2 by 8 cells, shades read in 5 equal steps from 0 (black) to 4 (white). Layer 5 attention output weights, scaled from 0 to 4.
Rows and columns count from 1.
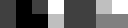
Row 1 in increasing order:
0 1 1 1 1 3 4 4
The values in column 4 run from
3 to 4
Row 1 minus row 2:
0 0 1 1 0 0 1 2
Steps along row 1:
down up up down same up up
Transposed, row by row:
1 1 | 0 0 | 1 0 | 4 3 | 1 1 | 1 1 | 3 2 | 4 2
